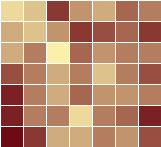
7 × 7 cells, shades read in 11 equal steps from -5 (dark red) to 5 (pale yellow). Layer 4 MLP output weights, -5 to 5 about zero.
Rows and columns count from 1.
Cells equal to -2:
4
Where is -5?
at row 7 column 1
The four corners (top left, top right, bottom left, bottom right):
4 0 -5 -2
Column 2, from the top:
3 3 0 0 0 0 -3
